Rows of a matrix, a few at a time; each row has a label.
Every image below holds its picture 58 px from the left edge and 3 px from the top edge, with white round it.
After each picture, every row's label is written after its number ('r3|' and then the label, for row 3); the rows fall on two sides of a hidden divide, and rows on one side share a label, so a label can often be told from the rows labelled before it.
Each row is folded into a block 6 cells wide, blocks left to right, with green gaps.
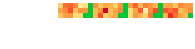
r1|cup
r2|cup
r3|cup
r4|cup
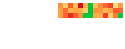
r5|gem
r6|cup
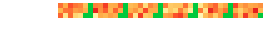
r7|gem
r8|cup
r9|gem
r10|gem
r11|cup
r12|gem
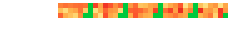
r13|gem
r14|gem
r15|cup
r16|cup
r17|cup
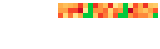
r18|gem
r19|cup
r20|cup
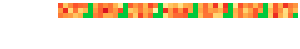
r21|gem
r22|cup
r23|gem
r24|cup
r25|cup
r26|cup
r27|cup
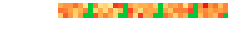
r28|cup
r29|gem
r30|gem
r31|cup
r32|cup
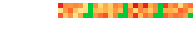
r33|gem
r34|gem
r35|cup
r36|gem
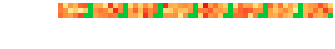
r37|gem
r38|cup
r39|cup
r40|gem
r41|cup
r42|cup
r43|gem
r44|cup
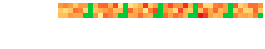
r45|gem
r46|gem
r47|cup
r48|gem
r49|gem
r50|gem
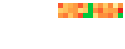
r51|gem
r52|cup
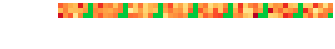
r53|gem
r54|cup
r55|gem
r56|cup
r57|cup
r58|cup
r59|cup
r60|cup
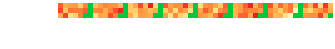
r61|cup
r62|cup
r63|gem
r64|gem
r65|cup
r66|cup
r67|gem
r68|gem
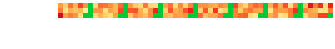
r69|gem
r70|cup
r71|cup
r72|cup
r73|gem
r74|gem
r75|cup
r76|cup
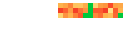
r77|cup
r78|cup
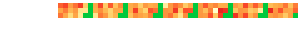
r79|gem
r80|cup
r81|cup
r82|cup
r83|cup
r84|gem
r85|cup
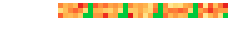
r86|gem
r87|gem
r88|gem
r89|gem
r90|gem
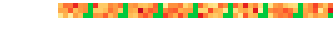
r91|cup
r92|gem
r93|cup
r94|cup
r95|gem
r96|gem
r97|cup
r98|cup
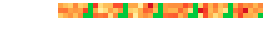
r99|cup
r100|gem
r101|gem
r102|gem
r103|cup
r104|cup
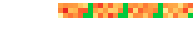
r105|cup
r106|cup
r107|cup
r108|gem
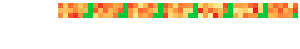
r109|gem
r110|cup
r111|gem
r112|gem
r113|cup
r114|gem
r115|cup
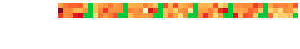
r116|cup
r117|cup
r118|cup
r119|gem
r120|cup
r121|gem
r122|gem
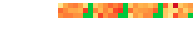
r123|cup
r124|cup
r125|cup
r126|gem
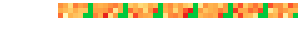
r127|gem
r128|gem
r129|cup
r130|cup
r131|cup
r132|cup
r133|gem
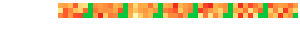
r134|cup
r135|cup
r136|gem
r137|cup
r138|cup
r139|cup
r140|gem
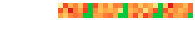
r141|cup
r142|gem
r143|cup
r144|cup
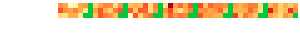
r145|gem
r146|cup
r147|cup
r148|cup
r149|gem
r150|gem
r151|cup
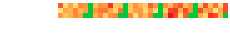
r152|gem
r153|cup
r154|gem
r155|cup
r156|cup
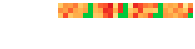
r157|cup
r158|cup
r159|cup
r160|cup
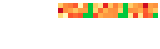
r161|cup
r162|gem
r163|cup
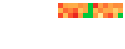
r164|gem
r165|gem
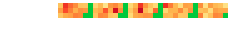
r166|cup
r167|cup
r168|cup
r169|gem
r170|gem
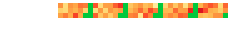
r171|gem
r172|gem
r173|cup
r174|cup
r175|cup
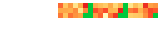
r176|gem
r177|cup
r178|cup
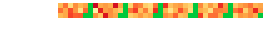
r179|cup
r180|gem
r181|cup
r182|gem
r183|gem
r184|cup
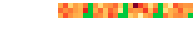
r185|cup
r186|gem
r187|cup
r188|gem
